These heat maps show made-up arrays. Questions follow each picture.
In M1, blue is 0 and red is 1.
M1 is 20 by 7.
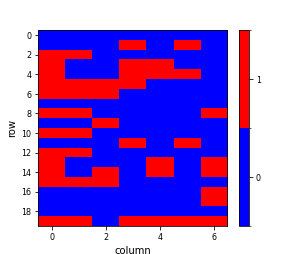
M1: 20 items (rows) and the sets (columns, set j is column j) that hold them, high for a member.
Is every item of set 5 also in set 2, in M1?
no
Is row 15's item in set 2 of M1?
yes
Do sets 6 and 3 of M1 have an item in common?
yes
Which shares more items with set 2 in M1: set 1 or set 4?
set 1
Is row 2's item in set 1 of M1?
yes
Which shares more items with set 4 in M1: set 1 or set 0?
set 0
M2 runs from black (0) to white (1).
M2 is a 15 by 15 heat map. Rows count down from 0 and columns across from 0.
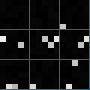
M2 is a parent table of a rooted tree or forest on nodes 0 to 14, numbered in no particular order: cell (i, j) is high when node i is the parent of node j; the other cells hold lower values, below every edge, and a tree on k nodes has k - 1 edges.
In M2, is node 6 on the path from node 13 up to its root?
yes
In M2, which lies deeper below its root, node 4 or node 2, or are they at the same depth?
node 2
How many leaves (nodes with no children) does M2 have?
10
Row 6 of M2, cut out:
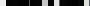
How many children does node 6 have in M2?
4
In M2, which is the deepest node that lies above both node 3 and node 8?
7
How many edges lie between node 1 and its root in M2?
2
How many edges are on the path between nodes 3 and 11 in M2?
4
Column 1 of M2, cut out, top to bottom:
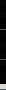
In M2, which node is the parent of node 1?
14
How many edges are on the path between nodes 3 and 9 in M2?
3
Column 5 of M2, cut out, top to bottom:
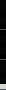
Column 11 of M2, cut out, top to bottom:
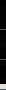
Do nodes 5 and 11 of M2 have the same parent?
yes
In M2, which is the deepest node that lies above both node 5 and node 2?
14
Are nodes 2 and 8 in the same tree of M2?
yes
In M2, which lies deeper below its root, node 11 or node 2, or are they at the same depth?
the same depth
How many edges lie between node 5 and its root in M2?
2
